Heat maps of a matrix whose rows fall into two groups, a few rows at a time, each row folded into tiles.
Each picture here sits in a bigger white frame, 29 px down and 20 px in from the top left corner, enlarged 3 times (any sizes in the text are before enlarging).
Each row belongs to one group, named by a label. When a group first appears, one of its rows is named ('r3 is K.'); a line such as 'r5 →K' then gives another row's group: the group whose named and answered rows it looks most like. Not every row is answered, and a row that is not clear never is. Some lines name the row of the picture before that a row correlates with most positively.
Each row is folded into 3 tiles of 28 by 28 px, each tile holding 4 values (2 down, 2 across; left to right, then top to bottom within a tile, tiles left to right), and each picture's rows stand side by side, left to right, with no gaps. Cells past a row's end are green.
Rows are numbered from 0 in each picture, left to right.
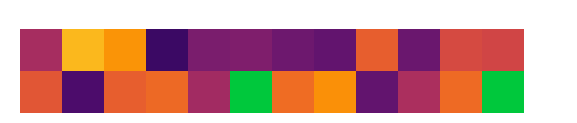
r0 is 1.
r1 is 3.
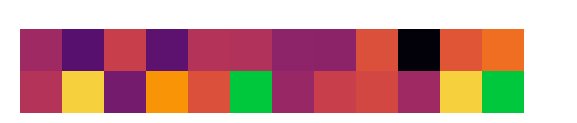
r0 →3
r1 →3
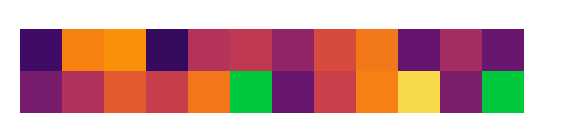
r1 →1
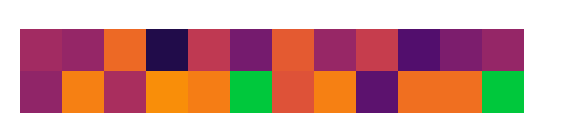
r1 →3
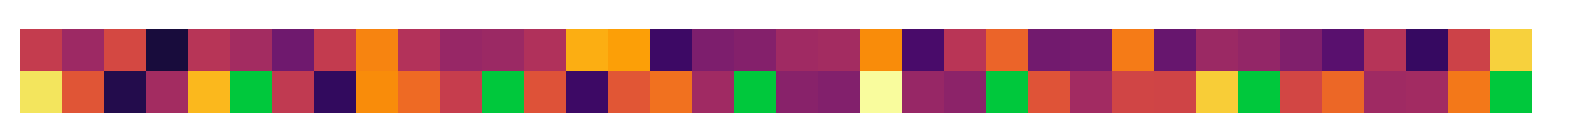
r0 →3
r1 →1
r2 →1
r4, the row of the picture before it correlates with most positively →0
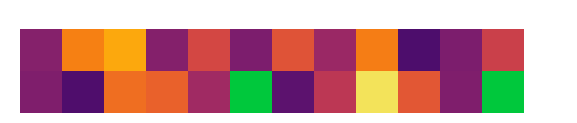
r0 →1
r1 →1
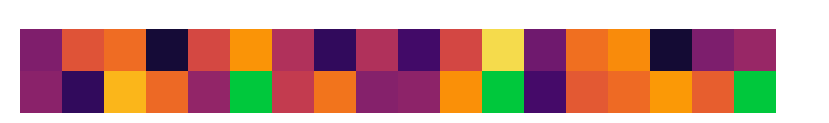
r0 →1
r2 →1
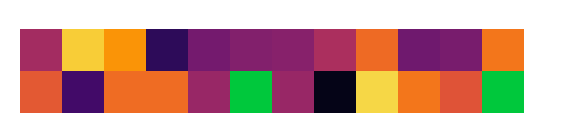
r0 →1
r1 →1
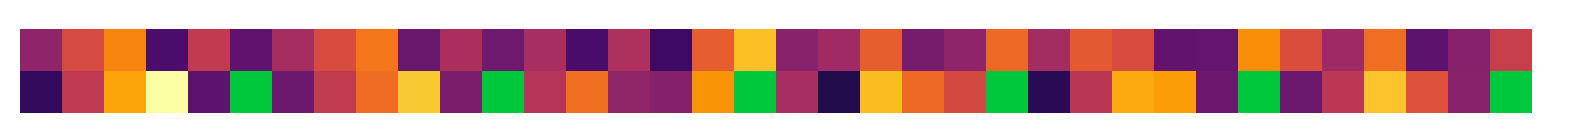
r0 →1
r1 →1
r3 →1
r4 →1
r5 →1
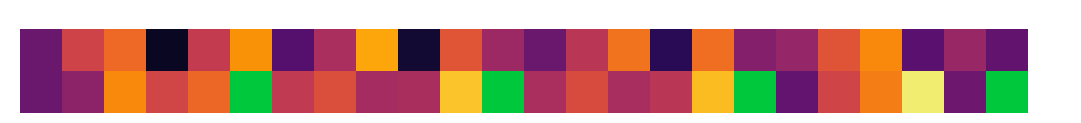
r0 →1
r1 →3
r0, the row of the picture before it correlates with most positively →3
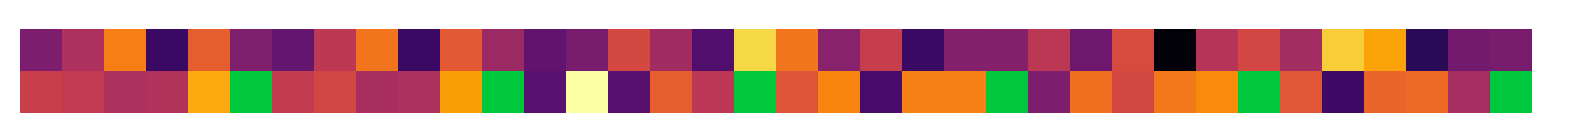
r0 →3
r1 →3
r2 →3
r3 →3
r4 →3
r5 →1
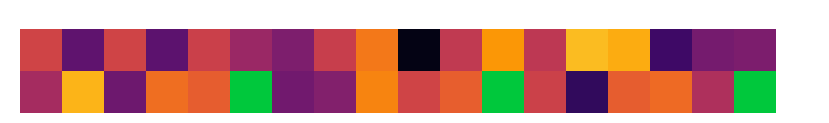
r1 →1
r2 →1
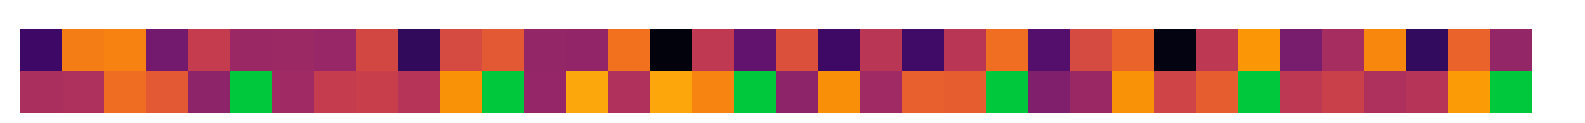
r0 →1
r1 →3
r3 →3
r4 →1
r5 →3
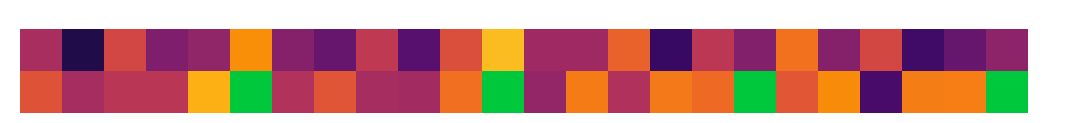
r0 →3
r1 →3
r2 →3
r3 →3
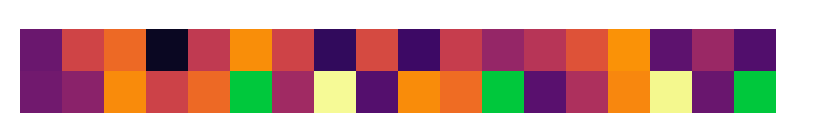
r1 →3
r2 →1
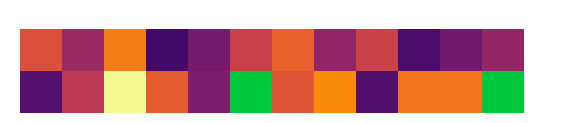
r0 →1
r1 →3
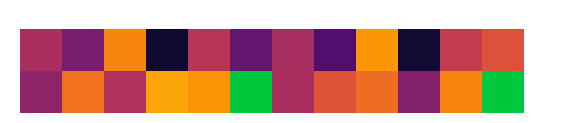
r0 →3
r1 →3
